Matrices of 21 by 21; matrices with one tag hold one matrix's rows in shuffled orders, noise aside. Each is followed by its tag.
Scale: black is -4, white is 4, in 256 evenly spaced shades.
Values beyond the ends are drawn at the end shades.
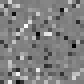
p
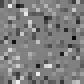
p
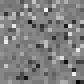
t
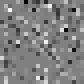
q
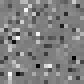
p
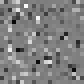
p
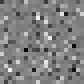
q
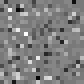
p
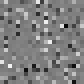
q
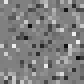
t
